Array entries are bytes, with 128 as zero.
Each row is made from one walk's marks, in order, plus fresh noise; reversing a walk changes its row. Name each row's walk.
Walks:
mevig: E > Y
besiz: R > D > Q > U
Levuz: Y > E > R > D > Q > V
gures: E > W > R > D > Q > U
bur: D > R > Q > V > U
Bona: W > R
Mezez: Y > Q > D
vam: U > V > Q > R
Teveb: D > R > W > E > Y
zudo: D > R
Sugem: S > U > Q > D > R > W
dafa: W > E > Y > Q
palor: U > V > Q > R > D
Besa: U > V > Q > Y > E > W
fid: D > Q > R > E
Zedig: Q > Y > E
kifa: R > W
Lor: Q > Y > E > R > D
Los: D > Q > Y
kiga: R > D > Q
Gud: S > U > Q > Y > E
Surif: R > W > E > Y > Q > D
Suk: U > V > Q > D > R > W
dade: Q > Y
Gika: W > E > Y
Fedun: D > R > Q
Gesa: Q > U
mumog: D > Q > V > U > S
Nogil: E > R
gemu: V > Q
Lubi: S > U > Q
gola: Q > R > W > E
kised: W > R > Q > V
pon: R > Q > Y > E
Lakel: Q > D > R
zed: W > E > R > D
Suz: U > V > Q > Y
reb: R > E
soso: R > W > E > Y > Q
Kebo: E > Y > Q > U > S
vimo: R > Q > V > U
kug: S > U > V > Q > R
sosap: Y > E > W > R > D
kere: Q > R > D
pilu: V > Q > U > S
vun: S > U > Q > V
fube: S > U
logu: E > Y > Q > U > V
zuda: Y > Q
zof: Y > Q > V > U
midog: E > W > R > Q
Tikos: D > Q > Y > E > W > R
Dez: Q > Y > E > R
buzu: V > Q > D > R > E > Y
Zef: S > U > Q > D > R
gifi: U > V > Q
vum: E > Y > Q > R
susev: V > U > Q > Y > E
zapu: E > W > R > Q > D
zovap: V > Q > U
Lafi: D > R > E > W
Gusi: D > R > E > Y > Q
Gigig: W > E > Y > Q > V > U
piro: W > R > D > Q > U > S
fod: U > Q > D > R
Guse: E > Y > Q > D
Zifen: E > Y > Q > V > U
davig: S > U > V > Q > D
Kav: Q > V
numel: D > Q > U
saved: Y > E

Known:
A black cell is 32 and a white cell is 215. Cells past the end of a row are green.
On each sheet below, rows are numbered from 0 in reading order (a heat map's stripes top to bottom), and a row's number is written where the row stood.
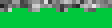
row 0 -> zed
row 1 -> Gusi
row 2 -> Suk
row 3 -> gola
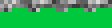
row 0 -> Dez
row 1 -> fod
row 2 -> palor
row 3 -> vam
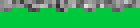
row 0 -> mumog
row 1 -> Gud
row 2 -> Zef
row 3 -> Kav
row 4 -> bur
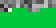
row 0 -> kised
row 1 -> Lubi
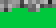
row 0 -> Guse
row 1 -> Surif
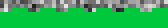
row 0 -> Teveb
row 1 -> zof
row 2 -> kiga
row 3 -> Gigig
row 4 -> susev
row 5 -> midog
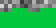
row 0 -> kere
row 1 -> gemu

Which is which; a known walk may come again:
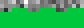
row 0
Zifen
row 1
Lafi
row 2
fube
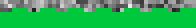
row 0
reb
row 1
vum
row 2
zudo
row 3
mevig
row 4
Levuz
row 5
Suz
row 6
susev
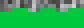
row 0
davig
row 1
Los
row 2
Lubi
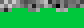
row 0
Lakel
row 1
sosap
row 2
Gika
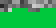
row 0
zed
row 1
fid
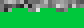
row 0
Suk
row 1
dafa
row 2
Kav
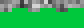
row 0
zapu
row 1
Fedun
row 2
saved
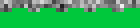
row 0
kifa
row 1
vam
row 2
zof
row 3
Dez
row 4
kiga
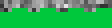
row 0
Zef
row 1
Nogil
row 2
Zedig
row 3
palor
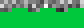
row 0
Gesa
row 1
vun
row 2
besiz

